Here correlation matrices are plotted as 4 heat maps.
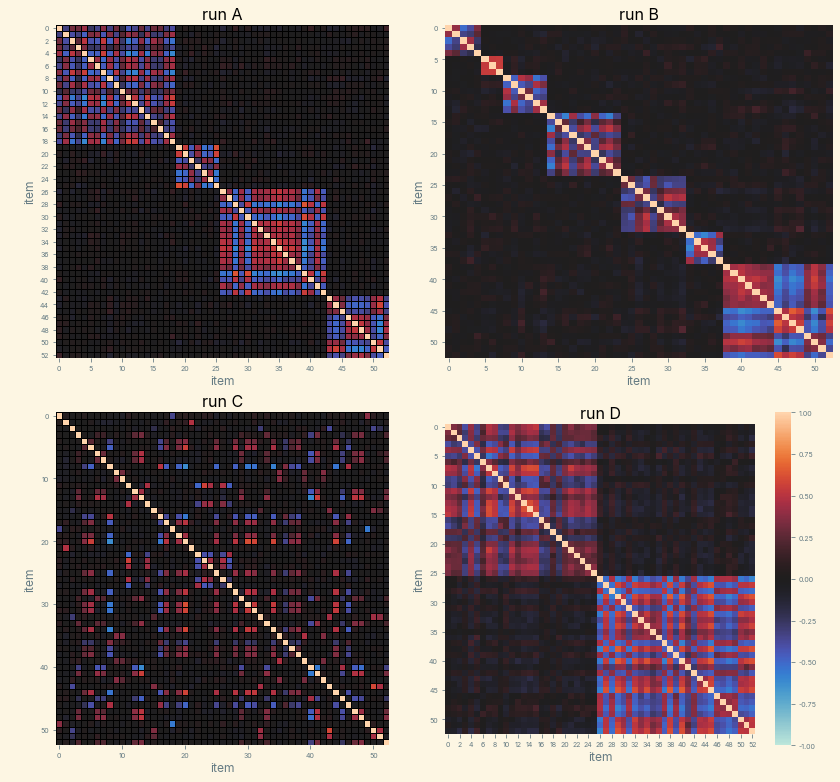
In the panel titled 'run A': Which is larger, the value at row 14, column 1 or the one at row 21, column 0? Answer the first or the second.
the first
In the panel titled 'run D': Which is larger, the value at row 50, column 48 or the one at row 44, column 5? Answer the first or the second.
the second
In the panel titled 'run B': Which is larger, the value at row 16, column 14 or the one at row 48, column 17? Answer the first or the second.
the second
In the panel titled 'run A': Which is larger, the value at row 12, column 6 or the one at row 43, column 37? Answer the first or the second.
the first
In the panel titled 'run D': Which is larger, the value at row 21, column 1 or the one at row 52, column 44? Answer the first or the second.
the second
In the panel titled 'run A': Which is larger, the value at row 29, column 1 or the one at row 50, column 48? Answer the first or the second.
the first
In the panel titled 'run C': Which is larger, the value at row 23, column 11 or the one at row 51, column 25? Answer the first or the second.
the first
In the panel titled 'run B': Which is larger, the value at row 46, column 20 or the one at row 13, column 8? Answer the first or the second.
the first
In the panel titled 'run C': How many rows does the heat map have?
53
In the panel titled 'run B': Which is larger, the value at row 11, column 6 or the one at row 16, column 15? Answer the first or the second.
the second
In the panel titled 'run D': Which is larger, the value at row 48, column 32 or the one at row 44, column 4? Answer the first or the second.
the second
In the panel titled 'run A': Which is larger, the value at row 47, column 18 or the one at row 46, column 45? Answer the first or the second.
the first
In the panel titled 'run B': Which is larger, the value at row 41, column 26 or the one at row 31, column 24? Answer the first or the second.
the first
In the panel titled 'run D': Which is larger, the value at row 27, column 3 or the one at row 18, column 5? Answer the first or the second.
the first
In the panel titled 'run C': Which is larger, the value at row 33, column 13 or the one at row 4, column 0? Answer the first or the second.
the first
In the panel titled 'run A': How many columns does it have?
53
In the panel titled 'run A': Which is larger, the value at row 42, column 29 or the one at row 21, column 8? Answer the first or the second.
the second
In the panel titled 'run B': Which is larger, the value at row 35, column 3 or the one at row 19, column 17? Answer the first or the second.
the first
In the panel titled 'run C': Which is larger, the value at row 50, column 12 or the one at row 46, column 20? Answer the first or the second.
the first
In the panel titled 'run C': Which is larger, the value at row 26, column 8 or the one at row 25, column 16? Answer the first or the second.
the first
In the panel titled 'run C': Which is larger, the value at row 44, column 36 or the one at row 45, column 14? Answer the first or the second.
the second
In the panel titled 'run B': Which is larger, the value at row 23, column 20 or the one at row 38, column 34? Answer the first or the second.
the second
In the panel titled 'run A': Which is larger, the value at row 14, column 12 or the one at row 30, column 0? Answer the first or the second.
the first
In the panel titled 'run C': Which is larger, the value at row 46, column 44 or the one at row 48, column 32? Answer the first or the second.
the second
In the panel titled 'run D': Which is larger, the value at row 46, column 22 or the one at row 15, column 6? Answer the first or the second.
the second
